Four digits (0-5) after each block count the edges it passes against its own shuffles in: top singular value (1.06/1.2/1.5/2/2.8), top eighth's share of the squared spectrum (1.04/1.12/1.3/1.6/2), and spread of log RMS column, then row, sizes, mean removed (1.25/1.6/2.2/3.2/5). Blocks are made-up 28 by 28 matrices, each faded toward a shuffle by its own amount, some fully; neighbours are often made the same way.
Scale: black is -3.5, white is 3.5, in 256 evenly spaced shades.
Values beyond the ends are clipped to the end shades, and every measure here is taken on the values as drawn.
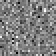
0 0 0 0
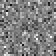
1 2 2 0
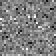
0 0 0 0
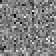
0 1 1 0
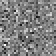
0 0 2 0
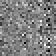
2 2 2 0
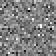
0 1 0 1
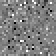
2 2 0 0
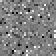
1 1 0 1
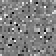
2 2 0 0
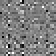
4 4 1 2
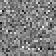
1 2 0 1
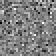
1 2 0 1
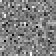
0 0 0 0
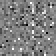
3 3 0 0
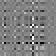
4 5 3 3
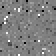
1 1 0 0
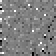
2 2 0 0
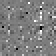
3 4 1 1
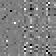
4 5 2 1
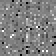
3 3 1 0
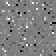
0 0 0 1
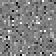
1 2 0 0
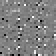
3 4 1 1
